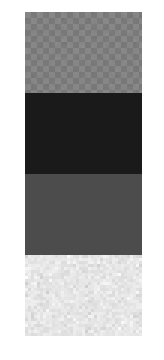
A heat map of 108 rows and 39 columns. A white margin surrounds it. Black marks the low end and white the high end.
The table splits into 4 rows of 1 panel. Panel 1,1: middling, checkered, faint in contrast. Panel 2,1: very low, flat. Panel 3,1: low, flat. Panel 4,1: very high, fine-grained, faint in contrast.
